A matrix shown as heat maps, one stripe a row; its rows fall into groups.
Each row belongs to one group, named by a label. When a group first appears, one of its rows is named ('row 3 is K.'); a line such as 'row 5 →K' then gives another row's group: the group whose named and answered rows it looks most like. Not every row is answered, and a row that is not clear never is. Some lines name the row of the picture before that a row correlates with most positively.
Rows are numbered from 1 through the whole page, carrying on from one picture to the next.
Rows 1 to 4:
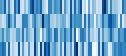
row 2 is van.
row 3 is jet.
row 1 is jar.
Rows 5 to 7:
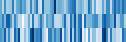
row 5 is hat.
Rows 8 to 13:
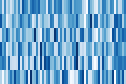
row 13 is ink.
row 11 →hat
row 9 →hat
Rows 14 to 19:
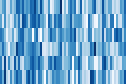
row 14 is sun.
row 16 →hat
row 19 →sun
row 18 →jar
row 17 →sun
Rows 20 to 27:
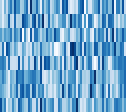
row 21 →van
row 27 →hat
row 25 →sun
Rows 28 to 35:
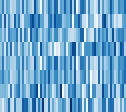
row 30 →ink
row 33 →jet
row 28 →jet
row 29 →jar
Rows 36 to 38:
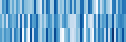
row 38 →ink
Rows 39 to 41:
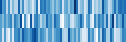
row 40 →ink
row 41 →jar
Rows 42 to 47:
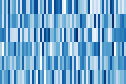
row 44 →jet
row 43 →ink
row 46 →jet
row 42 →jar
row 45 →ink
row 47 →van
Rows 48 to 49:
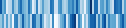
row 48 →hat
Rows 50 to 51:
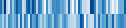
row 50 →sun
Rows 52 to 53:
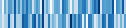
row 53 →van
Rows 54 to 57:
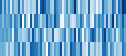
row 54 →jet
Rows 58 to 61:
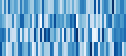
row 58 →ink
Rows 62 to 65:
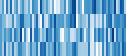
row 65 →hat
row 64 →ink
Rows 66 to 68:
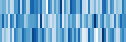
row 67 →sun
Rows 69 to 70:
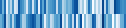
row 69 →hat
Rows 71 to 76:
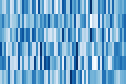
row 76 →van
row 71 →van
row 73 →sun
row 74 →hat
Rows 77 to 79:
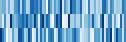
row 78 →sun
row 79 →hat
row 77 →jar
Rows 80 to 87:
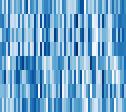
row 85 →sun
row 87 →jar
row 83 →jet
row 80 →ink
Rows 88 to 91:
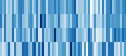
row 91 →van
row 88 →hat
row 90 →hat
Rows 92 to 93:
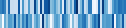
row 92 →jet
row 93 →ink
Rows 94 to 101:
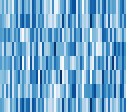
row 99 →jar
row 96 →jar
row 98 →ink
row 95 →sun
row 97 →hat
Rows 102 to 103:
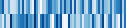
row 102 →jet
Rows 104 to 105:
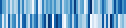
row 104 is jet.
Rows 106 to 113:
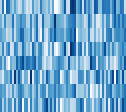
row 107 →hat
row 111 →ink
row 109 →van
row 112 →hat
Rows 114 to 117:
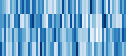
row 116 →hat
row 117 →hat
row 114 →sun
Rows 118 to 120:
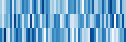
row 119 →ink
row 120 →sun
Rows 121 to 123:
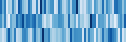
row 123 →van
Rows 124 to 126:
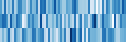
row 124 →hat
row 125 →sun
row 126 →van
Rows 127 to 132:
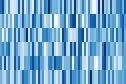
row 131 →jar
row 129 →ink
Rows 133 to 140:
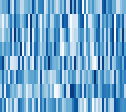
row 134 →ink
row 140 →hat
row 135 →ink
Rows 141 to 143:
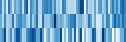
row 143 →sun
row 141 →ink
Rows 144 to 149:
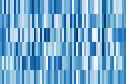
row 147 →sun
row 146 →jet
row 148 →jar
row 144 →jar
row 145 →van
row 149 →jet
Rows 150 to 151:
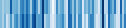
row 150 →sun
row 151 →sun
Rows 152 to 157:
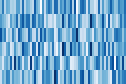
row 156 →ink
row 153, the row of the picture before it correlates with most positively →151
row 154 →hat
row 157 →jet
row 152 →jet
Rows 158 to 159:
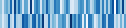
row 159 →van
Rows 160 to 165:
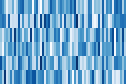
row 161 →jet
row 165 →sun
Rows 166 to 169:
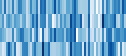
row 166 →hat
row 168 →hat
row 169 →van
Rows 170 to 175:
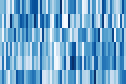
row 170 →jar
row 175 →sun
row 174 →van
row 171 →sun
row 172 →ink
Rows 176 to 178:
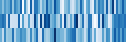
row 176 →ink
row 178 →hat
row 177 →jet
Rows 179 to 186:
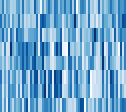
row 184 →jar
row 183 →sun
